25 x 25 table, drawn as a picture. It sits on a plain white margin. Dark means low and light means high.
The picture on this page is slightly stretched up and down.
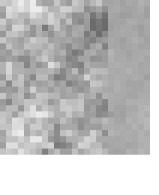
Seam: vertical, 70% of the way across, the right part calmer. Odd rows or columns: none. Mirror symmetry: none. Average level on the scale: 70%. Stripes: none. Calmest part: middle right.
